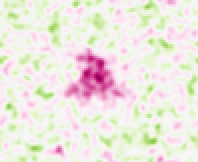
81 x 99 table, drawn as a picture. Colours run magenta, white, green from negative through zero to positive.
Dips: one, in the centre. Ninth with the lowest average: centre. Stripes: none. Lone odd cells: none. Slope: none. Odd rows or columns: none. Histogram: skewed, a long tail of low values.
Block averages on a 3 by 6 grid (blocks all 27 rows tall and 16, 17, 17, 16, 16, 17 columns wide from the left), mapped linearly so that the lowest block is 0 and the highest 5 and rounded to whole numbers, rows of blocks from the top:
544454
440144
444454
